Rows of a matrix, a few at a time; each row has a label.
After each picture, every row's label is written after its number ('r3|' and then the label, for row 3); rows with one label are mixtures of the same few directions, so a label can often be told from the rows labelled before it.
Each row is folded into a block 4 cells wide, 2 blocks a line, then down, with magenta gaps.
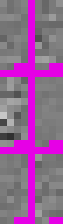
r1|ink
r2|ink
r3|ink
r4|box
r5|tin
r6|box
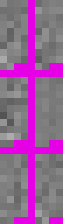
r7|box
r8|box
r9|ink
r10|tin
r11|tin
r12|box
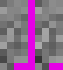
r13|box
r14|box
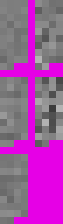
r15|box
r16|box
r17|ink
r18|tin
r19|ink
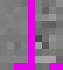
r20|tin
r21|ink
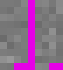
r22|ink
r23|tin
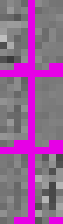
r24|ink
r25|box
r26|tin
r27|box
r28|tin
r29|tin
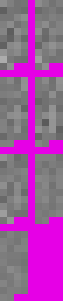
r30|box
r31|box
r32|tin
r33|tin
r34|box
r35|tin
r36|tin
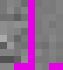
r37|ink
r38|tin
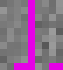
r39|box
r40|tin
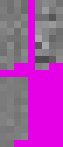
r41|tin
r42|ink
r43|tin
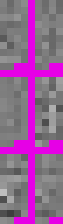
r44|ink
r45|tin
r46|tin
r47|tin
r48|ink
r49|ink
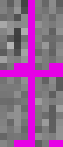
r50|tin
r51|tin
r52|tin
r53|tin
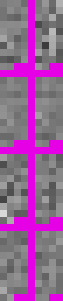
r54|ink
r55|tin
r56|ink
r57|ink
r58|box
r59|tin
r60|box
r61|tin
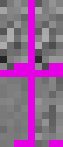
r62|box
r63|box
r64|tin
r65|tin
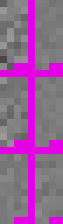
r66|box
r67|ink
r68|box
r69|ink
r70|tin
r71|box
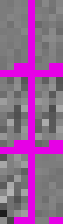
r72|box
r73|tin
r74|tin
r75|tin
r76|box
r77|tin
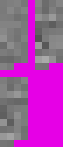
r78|ink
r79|ink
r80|ink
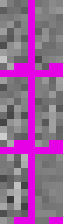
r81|box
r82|box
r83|box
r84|tin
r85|tin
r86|ink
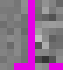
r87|tin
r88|ink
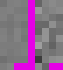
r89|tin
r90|box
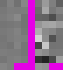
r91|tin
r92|ink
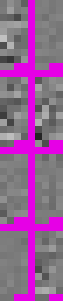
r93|ink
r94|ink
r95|ink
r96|box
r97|box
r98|tin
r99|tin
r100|ink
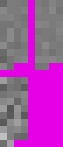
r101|box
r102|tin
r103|box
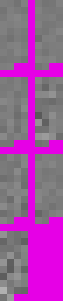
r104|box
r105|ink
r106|tin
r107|ink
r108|tin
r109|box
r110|box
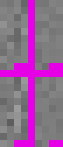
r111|tin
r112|box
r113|tin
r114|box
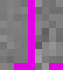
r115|ink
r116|box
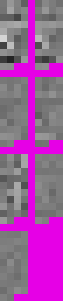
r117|ink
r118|ink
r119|ink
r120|ink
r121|tin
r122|ink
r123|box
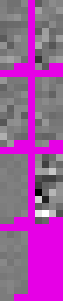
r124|ink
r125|box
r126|box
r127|ink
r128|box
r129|ink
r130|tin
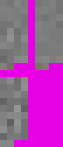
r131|box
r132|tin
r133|tin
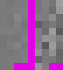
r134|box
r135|tin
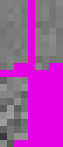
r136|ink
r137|tin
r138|box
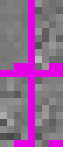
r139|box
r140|box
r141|ink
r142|box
